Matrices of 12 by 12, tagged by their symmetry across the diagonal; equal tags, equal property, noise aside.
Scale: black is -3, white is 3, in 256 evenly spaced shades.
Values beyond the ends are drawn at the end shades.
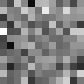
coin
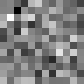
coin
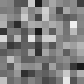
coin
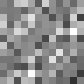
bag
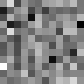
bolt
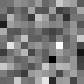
bolt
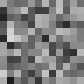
bolt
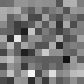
bolt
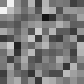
bag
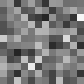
bolt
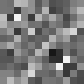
bag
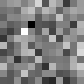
coin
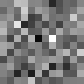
bolt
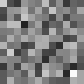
bag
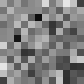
bag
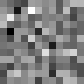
coin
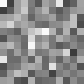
bag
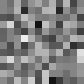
coin
